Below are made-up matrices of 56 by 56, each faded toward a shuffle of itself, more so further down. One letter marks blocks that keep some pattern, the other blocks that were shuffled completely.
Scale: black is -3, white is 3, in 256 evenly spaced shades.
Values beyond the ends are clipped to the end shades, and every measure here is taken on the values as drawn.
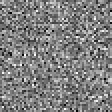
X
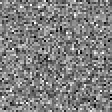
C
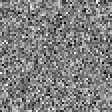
C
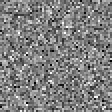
C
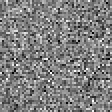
X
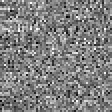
X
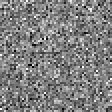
C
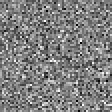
X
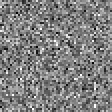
X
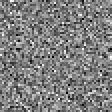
X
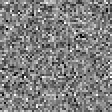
X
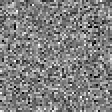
X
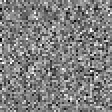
X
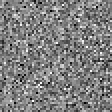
C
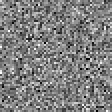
X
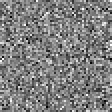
X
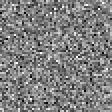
C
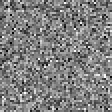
C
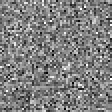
C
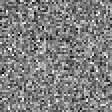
C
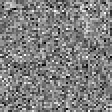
X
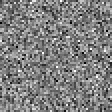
C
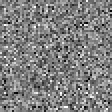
X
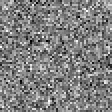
C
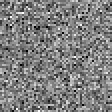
X
